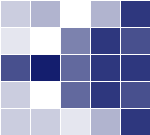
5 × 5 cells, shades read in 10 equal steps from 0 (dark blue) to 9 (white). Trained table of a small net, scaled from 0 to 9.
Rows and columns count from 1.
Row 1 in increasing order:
1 6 6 7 9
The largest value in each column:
8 9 9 6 2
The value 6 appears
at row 1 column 2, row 1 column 4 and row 5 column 4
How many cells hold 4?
1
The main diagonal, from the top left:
7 9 3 1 1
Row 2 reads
8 9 4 1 2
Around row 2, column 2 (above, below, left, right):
6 0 8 4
